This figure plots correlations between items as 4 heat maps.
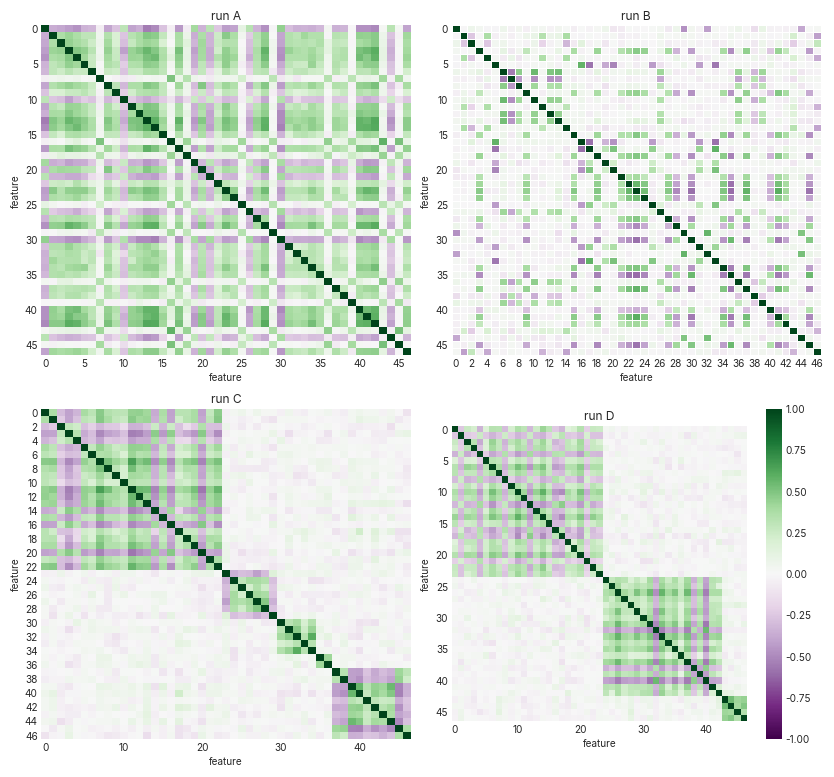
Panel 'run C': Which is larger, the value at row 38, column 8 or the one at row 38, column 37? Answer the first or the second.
the second
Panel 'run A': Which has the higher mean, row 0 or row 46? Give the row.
46
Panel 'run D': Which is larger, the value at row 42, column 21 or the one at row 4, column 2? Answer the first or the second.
the first
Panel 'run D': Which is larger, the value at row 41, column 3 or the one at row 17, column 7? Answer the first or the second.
the first
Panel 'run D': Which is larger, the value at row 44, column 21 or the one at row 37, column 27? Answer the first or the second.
the second
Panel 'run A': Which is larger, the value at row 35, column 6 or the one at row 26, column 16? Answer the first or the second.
the first
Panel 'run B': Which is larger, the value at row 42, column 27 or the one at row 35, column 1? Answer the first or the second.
the first
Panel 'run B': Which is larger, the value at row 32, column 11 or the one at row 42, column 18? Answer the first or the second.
the second
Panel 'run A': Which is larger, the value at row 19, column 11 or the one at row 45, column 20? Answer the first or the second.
the second
